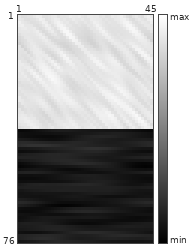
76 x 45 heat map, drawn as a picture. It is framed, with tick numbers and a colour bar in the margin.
It is made of 2 by 1 panels. Panel 1,1: very high, slanting down to the right, faint in contrast. Panel 2,1: very low, streaked across, faint in contrast.
